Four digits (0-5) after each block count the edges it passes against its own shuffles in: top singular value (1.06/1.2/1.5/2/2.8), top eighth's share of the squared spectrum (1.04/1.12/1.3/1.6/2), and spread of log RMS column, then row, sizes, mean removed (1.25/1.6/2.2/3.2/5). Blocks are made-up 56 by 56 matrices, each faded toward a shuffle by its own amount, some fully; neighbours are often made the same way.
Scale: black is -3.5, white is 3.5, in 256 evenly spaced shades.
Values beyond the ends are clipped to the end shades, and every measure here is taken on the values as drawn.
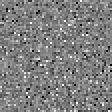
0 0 0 0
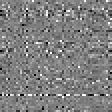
4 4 1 3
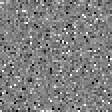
0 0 0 0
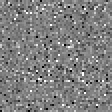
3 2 0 1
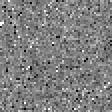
0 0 0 0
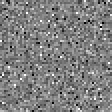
0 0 0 0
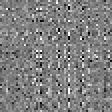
4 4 3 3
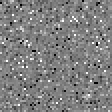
0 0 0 0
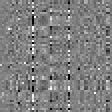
4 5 3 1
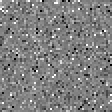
1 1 0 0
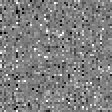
3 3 2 0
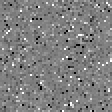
0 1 0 0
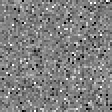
0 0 0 0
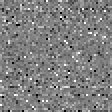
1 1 0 1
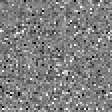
1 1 0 1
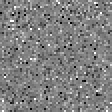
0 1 0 0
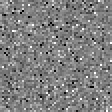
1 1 0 0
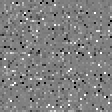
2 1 0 0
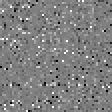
3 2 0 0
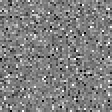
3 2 0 0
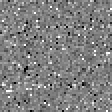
0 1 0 0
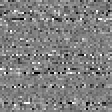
2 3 0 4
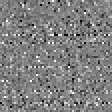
2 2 0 2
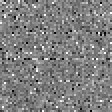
1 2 0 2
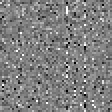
2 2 2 0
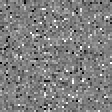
1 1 1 0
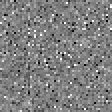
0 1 0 0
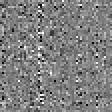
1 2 3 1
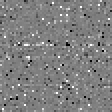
2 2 0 1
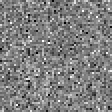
1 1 1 0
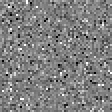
1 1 1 0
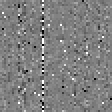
3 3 2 0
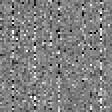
2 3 3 0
